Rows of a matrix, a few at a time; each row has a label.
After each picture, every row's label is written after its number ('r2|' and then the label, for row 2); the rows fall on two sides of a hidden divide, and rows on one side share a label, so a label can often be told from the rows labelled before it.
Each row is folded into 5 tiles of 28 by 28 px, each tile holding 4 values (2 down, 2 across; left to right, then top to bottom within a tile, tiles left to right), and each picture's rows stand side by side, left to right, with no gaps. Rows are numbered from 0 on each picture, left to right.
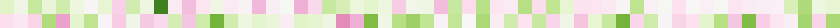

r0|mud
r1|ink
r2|mud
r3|mud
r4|mud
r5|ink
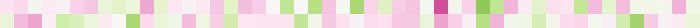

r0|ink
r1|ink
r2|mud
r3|mud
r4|ink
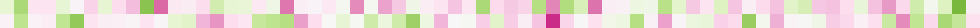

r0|ink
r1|mud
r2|ink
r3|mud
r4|ink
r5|ink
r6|ink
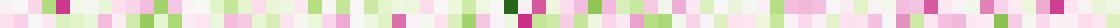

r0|ink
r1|ink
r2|mud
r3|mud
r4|mud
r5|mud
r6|ink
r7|ink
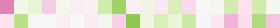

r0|ink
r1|mud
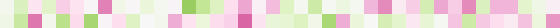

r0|ink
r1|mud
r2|mud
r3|mud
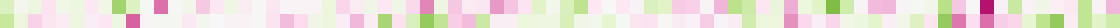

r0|mud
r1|mud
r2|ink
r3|ink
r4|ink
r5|mud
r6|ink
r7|ink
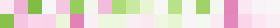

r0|mud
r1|mud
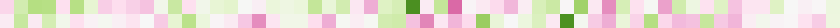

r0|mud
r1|mud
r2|mud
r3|ink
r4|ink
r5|ink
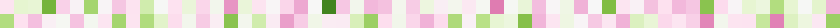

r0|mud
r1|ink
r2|mud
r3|ink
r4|mud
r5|mud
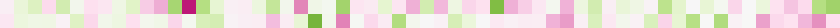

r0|mud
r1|mud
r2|mud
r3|mud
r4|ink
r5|mud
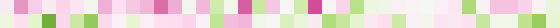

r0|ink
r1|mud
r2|ink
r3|ink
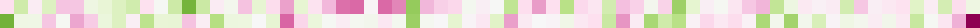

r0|ink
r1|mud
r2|ink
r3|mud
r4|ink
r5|ink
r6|mud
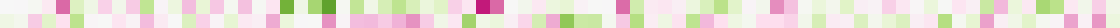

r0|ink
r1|mud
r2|mud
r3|ink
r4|ink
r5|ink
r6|ink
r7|mud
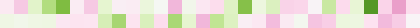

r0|mud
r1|ink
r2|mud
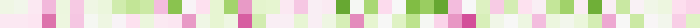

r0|ink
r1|mud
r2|mud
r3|ink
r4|mud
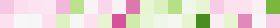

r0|ink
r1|mud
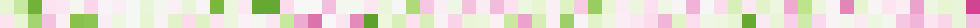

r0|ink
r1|mud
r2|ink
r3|ink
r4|mud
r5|mud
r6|ink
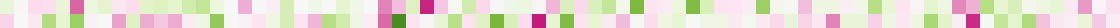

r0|ink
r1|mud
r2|mud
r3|ink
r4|mud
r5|mud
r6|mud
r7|mud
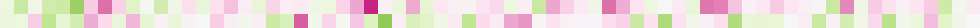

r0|mud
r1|ink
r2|ink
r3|mud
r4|ink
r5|ink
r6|ink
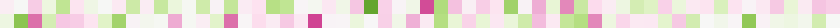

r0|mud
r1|mud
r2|mud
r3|ink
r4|ink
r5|ink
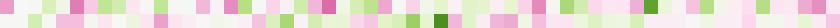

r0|ink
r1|ink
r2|ink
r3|mud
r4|ink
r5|mud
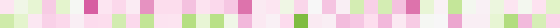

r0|mud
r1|ink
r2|mud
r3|mud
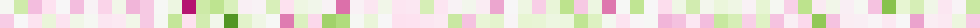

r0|ink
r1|ink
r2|ink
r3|ink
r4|mud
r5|mud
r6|mud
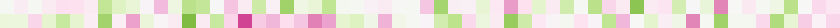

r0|ink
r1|mud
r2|mud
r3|ink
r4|mud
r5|mud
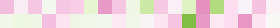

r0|ink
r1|mud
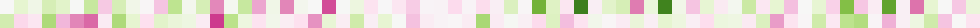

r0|mud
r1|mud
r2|ink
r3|ink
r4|ink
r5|mud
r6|mud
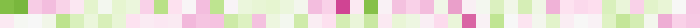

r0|ink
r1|ink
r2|ink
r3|ink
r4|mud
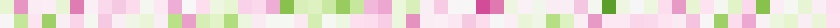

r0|mud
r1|ink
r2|mud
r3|ink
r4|mud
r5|mud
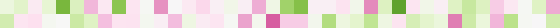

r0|mud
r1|mud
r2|ink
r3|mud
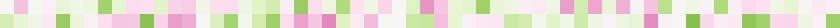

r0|mud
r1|ink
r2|ink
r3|mud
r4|ink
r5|ink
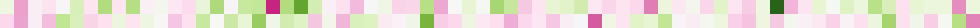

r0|mud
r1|ink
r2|ink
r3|mud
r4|ink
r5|mud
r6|mud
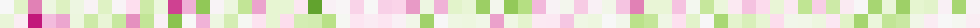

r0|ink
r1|ink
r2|mud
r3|mud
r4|ink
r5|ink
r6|mud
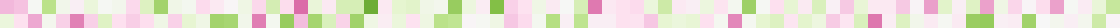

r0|mud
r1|ink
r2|mud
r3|mud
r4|ink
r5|mud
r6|ink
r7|ink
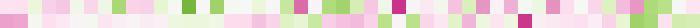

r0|ink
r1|mud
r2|mud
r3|ink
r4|ink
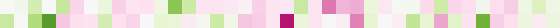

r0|mud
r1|mud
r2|ink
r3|ink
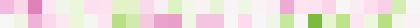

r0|ink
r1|mud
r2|ink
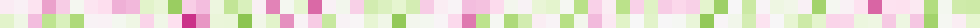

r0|ink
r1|ink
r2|ink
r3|ink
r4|ink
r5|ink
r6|ink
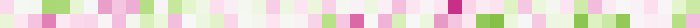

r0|mud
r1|mud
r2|mud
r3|ink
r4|ink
